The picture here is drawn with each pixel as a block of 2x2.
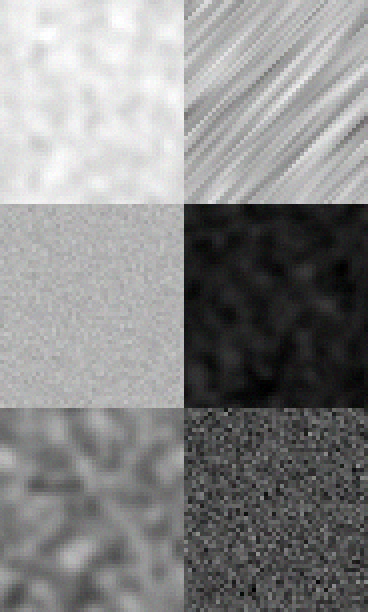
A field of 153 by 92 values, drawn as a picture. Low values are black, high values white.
It is made of 3 by 2 panels. Panel 1,1: very high, blotchy, faint in contrast. Panel 1,2: high, slanting up to the right. Panel 2,1: high, fine-grained, faint in contrast. Panel 2,2: very low, blotchy, faint in contrast. Panel 3,1: middling, blotchy. Panel 3,2: low, fine-grained.
